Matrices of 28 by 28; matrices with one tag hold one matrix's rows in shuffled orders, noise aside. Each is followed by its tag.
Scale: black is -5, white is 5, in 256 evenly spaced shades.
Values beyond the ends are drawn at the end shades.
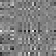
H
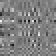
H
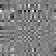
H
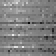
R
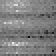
R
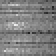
R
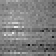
R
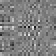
H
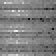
R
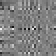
H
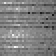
R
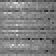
R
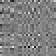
H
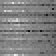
R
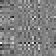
H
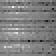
R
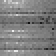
R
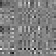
H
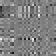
H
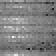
R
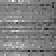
R
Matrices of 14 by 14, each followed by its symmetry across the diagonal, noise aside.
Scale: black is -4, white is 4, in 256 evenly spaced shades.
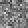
neither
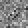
symmetric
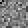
symmetric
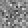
symmetric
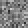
antisymmetric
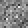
symmetric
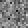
neither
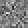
antisymmetric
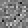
symmetric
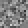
antisymmetric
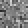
antisymmetric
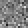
antisymmetric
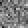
neither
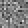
antisymmetric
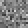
neither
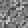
symmetric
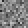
neither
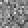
neither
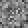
symmetric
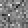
neither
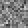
antisymmetric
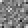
symmetric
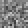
neither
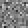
antisymmetric
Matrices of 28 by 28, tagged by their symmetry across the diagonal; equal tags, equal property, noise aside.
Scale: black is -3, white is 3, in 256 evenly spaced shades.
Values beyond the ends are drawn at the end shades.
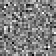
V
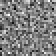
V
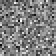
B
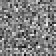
V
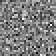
B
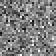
B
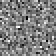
V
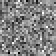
B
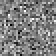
V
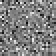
V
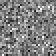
B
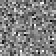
V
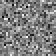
B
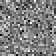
V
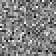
B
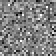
B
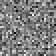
V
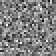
V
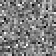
V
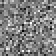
V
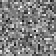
V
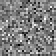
V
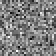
B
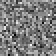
B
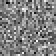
B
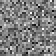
B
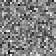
B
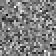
V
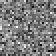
B
